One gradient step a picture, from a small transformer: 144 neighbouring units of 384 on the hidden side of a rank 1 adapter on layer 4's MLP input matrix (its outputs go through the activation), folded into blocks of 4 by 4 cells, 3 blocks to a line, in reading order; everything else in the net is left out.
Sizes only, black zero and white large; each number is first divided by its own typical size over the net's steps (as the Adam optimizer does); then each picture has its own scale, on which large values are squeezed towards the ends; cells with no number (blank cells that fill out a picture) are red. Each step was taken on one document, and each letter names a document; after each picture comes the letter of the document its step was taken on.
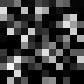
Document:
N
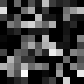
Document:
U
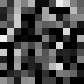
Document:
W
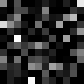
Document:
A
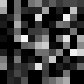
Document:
N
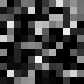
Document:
W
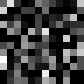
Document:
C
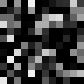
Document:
W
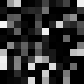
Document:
A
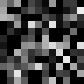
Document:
U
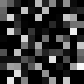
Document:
N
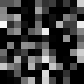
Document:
C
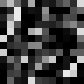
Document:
A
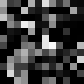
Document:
U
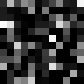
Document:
A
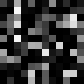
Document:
A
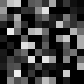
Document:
C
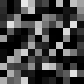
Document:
W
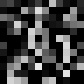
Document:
C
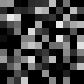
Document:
N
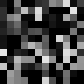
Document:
C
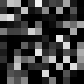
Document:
N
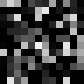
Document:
N
